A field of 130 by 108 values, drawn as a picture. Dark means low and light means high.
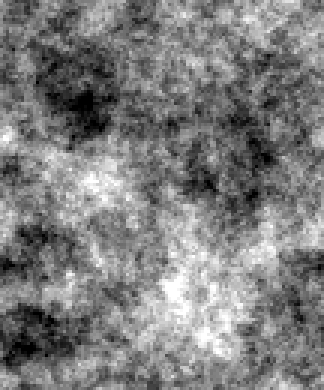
Histogram: bell-shaped. Ninth with the highest average: bottom middle. Ninth with the lowest average: top left. Mirror symmetry: none.
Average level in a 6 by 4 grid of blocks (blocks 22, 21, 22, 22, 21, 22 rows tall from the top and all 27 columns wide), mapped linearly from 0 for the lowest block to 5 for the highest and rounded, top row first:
1123 | 0011 | 2311 | 1333 | 1252 | 0232
